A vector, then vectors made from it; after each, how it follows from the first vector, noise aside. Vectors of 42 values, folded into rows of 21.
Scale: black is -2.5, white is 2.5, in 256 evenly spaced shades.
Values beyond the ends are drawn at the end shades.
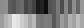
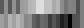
wrapped around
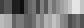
wrapped around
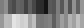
copied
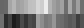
negated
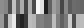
sign-scrambled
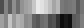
wrapped around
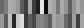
sign-scrambled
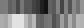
copied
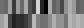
sign-scrambled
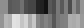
copied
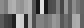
sign-scrambled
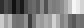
wrapped around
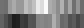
negated
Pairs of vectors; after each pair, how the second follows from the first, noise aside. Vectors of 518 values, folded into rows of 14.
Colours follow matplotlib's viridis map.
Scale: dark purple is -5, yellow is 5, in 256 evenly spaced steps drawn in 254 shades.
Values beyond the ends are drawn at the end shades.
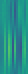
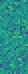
shuffled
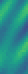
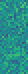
shuffled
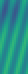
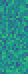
shuffled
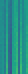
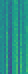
copied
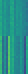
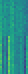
copied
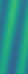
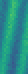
copied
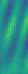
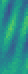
copied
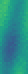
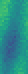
copied
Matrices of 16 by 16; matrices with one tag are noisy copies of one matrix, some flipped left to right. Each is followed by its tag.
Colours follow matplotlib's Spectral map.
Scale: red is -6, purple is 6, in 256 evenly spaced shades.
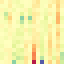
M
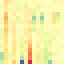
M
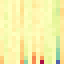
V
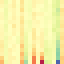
V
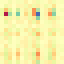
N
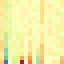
V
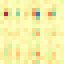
N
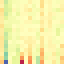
V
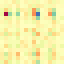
N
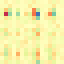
N
